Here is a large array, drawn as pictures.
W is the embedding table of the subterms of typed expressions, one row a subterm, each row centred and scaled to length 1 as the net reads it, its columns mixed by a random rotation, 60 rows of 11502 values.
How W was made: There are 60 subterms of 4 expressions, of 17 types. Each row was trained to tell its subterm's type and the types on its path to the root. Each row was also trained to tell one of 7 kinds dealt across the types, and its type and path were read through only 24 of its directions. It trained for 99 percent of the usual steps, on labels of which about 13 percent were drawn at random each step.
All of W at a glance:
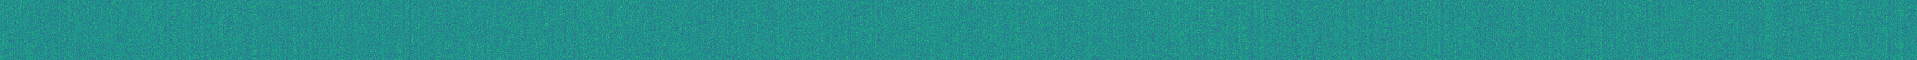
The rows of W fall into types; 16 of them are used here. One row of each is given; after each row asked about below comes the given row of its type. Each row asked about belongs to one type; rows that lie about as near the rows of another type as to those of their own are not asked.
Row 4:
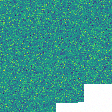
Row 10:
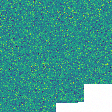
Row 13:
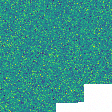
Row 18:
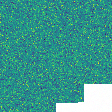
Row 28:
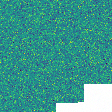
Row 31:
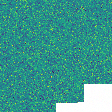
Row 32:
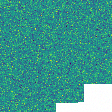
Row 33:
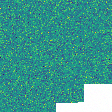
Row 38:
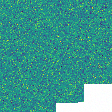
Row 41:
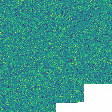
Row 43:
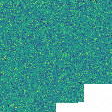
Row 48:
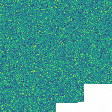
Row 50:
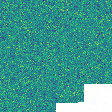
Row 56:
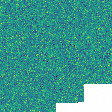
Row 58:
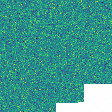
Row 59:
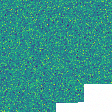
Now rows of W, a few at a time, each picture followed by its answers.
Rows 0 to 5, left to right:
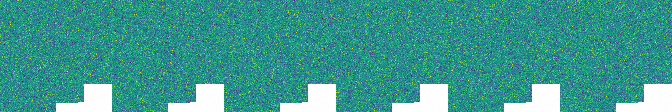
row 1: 33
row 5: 43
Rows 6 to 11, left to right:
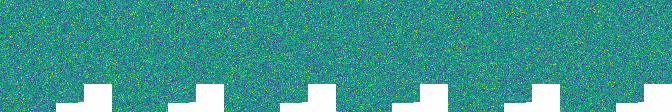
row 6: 38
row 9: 41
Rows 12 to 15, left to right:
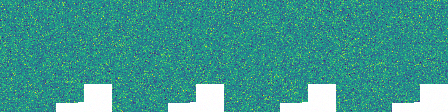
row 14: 38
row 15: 13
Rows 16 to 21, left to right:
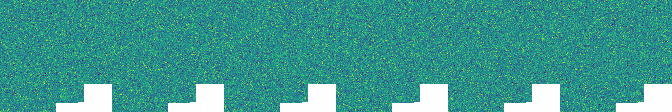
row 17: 10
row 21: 41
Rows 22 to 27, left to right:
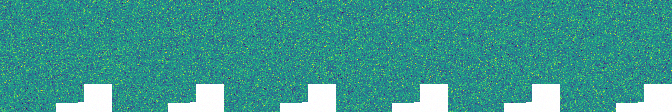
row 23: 32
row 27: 28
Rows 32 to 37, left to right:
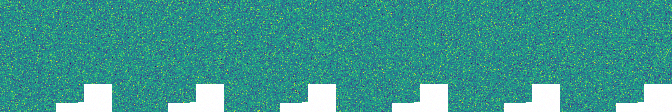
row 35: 18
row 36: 10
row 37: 41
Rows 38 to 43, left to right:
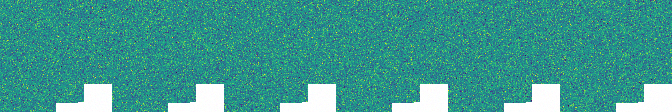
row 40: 18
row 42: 59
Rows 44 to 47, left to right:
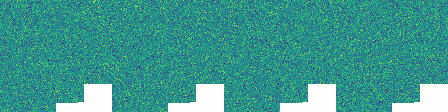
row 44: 56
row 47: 13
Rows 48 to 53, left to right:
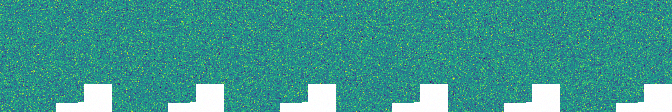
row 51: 58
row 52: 32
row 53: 50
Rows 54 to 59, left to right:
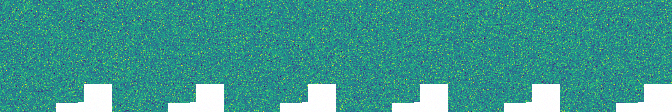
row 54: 38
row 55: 43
